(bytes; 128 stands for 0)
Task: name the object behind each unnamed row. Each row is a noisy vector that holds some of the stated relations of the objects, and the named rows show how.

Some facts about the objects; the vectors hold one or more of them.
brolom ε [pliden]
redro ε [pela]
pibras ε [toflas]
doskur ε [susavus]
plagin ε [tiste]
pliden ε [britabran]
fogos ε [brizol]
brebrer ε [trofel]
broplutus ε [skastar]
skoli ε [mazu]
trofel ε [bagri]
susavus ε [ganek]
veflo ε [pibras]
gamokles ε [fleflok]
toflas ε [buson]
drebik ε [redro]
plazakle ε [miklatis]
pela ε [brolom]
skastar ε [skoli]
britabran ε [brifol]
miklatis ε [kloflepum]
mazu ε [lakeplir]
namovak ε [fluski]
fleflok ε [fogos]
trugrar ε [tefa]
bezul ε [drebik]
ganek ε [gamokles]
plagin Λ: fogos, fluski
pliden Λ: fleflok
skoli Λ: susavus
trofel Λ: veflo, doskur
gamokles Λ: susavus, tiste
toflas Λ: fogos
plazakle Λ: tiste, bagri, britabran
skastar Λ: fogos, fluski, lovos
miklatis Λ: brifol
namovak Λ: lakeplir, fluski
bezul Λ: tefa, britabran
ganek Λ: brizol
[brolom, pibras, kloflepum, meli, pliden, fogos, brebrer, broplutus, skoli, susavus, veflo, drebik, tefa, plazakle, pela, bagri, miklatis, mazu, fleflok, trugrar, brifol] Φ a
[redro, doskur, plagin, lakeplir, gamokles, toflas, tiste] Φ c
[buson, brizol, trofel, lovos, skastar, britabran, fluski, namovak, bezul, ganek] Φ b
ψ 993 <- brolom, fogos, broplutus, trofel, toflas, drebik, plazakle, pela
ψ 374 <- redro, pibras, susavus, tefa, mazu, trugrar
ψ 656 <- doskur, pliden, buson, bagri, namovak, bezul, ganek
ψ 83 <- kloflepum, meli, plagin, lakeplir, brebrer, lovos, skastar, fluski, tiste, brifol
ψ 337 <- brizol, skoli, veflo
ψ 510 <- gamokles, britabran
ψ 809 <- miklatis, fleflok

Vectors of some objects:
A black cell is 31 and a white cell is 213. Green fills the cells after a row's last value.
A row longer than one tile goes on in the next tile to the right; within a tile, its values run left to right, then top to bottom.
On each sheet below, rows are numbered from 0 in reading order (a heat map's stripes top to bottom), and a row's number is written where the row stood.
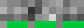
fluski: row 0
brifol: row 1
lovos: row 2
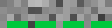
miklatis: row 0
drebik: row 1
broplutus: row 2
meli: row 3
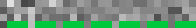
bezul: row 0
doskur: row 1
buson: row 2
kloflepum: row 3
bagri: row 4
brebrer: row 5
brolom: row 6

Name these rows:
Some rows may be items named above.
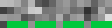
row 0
drebik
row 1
brizol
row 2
plagin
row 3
brifol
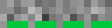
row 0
plagin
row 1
fleflok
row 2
skoli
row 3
namovak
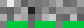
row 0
redro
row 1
pliden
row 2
buson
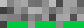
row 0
pela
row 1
ganek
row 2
broplutus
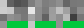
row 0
brizol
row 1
gamokles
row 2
fleflok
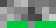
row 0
susavus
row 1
britabran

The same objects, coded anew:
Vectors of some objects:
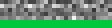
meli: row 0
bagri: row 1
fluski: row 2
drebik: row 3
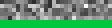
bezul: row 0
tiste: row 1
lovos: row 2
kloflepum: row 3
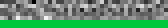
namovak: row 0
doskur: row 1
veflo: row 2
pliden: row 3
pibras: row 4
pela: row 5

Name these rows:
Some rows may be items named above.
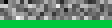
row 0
doskur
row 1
trofel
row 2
trugrar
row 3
britabran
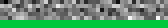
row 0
redro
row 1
brolom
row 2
susavus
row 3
buson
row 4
gamokles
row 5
brizol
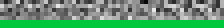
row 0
brifol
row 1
pela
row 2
susavus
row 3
lakeplir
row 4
skastar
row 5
toflas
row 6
plagin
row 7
tiste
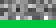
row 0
skastar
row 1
ganek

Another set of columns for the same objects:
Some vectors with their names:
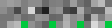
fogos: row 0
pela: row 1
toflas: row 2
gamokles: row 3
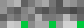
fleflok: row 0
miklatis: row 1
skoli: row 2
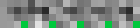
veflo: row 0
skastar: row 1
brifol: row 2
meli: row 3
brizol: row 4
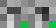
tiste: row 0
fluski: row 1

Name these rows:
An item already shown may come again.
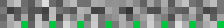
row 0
susavus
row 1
ganek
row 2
gamokles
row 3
tiste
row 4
buson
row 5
lakeplir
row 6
gamokles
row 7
susavus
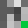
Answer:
ganek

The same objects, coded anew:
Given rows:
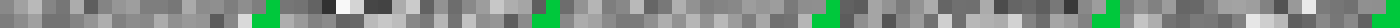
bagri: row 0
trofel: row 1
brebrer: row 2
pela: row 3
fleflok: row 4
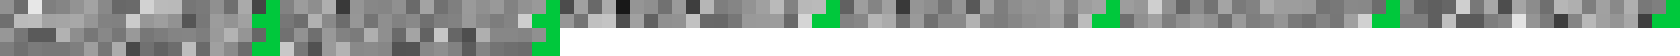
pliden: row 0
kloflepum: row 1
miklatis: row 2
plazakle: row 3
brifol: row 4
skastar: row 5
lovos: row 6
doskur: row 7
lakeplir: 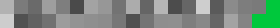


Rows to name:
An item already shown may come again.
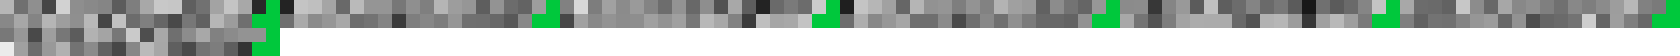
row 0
britabran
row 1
susavus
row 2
drebik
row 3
susavus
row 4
redro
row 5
buson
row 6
gamokles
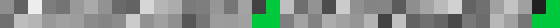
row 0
pliden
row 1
britabran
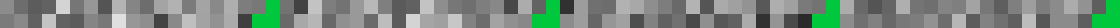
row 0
skastar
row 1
brolom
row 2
ganek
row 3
brizol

